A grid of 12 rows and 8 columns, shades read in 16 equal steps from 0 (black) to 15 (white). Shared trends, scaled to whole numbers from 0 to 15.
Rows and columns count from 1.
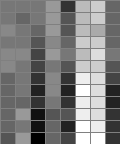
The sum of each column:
80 87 43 91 50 155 152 53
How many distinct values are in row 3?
7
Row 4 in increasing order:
5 6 6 7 7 8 12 12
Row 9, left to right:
6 6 3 7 3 14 13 2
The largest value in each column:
8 9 7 9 7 15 15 7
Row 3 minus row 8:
2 0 4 1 3 -4 -3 4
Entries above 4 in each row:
7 8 8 8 7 7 5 5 5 6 5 5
